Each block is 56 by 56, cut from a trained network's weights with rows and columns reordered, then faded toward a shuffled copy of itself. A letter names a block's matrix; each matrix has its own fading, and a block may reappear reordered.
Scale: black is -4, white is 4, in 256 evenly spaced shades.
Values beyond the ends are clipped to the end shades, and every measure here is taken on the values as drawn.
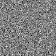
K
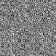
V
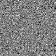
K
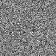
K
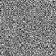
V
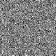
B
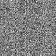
B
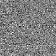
K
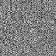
V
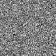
B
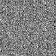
B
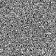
K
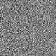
V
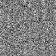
B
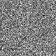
B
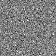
K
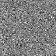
K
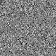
K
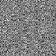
V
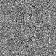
B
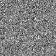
K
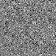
K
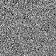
K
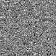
K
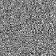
V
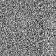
B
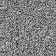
B
